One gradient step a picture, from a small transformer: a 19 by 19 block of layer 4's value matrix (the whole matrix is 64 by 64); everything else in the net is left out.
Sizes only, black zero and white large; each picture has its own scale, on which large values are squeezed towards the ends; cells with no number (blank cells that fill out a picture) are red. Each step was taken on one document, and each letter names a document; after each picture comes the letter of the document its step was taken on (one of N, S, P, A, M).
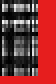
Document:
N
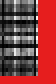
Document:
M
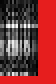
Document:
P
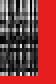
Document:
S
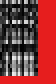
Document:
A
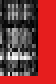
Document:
P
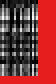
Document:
S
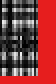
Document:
N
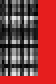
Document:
A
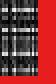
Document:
N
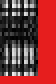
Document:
A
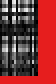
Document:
N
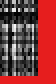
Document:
N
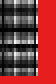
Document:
M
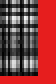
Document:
A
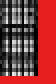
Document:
A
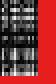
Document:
N
